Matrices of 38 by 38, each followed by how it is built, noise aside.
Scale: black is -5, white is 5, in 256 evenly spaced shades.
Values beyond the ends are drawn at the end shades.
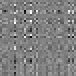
low rank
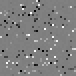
sparse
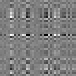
low rank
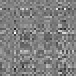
low rank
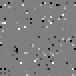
sparse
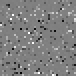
sparse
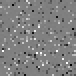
sparse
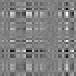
low rank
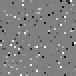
sparse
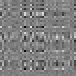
low rank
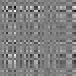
low rank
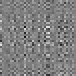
low rank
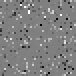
sparse
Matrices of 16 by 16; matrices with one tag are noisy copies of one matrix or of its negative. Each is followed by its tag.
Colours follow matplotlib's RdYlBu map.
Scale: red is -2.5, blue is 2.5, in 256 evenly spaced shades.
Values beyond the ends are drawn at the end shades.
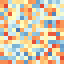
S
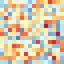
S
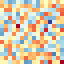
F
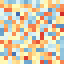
F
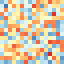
S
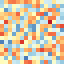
F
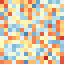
S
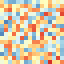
F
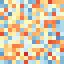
S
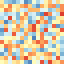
F
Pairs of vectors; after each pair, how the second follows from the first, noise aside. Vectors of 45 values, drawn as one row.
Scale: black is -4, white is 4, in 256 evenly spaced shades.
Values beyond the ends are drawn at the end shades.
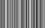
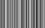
copied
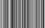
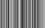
wrapped around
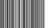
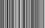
copied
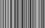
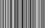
copied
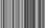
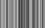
wrapped around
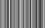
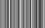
copied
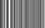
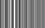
wrapped around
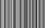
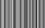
copied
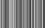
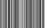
wrapped around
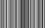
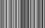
copied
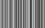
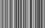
copied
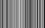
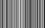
copied
